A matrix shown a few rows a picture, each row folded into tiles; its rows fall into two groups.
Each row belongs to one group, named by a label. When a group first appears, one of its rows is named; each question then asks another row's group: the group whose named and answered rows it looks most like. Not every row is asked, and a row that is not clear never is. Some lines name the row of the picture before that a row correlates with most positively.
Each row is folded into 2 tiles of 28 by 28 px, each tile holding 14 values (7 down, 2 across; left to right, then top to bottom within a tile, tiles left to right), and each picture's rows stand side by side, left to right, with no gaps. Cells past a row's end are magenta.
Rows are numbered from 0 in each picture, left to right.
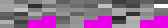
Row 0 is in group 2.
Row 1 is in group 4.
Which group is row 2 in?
4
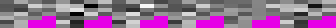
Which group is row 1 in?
2
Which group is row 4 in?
4
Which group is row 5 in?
2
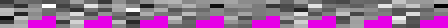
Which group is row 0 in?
4
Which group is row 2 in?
2
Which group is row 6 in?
4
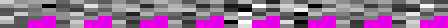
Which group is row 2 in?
2
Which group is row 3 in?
2
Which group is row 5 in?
2
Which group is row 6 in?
2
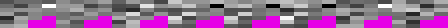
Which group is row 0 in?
4
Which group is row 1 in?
2
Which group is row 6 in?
4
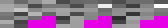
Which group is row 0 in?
2
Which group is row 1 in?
4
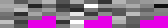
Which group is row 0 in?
2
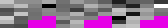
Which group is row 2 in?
4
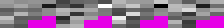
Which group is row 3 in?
2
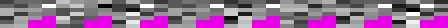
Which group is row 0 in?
4
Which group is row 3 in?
4
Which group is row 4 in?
4
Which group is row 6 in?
4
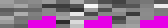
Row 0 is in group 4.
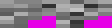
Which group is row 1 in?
2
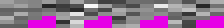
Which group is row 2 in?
4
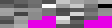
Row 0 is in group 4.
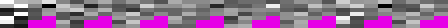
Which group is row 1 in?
2
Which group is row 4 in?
4
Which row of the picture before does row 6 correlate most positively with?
1
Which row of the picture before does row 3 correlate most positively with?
1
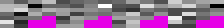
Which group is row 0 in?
2
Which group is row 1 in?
4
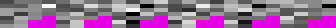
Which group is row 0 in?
4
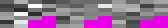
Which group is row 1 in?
4
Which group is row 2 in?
2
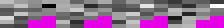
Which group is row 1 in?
2
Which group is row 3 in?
4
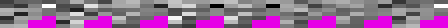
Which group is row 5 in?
2
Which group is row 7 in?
4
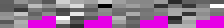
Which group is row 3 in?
4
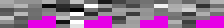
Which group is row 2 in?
4
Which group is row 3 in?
2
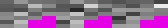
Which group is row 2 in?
4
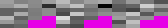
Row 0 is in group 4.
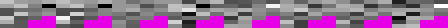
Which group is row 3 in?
2
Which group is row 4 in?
4
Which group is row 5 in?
2
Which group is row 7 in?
4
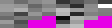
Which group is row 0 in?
2
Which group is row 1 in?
4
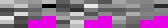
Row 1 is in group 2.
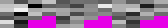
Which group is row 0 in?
2
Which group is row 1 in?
4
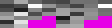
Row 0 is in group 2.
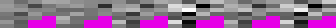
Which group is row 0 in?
2
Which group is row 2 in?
2
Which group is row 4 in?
2
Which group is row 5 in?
2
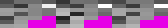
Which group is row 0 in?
4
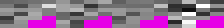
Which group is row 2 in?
4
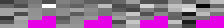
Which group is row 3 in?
2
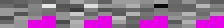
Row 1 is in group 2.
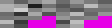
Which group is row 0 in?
2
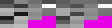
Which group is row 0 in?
4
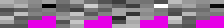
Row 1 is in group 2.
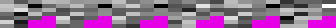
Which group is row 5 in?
4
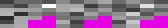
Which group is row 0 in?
4
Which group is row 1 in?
2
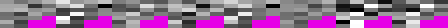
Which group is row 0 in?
2
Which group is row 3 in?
2
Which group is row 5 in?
2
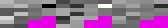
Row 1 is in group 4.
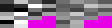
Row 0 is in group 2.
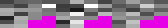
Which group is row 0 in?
4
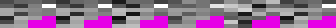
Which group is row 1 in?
4
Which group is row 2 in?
4
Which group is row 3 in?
4
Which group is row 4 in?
2
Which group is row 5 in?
4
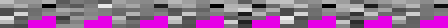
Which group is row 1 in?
4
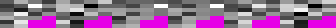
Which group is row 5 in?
2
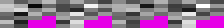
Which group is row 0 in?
2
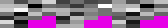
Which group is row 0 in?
2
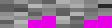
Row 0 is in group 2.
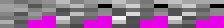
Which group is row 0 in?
2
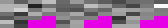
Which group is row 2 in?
4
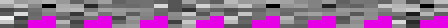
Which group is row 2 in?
4
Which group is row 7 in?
2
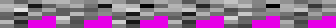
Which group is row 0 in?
2
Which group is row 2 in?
2
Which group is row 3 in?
2
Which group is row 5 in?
2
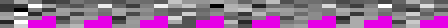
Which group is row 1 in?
4
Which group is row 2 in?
4
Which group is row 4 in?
2
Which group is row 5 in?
4
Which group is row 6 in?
4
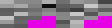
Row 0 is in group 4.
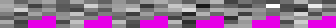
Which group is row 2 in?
2
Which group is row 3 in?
2
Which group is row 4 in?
4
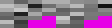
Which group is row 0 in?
2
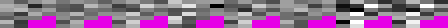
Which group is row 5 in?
2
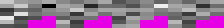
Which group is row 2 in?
4
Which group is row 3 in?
2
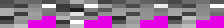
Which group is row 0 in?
4
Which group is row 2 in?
4
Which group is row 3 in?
4
